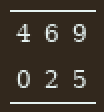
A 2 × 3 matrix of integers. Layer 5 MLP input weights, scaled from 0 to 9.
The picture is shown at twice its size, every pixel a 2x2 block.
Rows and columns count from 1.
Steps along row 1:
up up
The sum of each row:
19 7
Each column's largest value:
4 6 9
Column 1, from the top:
4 0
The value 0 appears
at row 2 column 1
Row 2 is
0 2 5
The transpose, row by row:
4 0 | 6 2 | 9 5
